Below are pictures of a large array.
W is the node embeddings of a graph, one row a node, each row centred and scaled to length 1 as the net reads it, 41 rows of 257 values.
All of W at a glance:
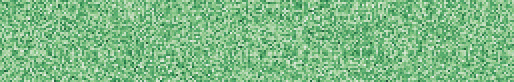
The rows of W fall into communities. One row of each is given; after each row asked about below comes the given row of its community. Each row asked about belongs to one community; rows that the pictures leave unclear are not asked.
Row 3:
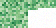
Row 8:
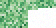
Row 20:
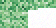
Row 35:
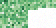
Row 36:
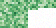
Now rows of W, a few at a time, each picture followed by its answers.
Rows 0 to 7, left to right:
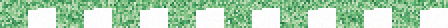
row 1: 35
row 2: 3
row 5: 20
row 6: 35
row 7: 35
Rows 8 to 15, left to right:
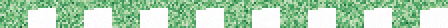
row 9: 8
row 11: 20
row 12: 8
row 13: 36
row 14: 20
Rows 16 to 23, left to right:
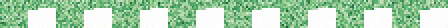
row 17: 8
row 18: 36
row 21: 36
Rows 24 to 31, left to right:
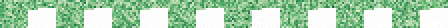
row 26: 36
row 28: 20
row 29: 36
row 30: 36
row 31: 20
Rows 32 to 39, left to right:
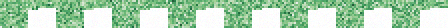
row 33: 20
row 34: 8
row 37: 8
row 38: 3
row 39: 36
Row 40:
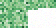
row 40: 20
